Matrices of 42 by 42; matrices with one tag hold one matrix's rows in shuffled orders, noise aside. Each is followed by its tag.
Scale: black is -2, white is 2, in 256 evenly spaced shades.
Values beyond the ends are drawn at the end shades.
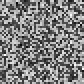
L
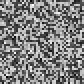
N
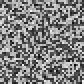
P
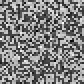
L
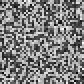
N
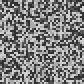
N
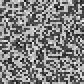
P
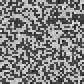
P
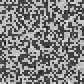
L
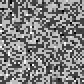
P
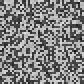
N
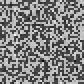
L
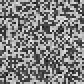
L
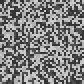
N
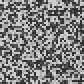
P
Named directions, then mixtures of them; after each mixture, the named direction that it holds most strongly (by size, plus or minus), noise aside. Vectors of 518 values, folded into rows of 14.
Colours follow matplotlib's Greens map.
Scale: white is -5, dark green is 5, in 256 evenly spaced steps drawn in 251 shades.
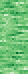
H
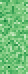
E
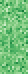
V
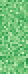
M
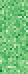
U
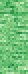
H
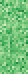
V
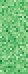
U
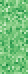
V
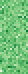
U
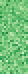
M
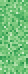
M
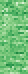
H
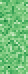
E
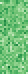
E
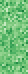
V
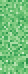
M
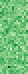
E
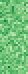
E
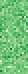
U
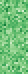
V
